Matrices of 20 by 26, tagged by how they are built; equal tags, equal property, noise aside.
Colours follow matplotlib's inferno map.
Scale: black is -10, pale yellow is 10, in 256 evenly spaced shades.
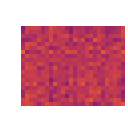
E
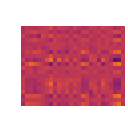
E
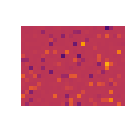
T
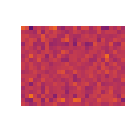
E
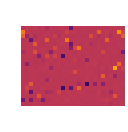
T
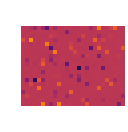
T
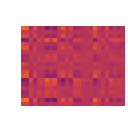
E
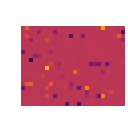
T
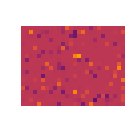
T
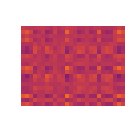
E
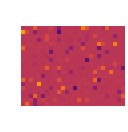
T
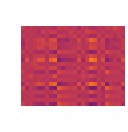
E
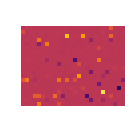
T
